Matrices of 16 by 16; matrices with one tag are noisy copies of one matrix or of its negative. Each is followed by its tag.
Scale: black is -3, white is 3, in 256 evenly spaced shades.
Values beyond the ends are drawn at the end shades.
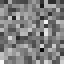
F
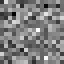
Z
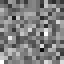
F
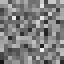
F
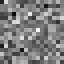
Z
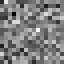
Z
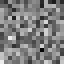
F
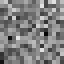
F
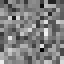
F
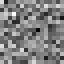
Z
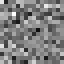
Z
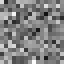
Z
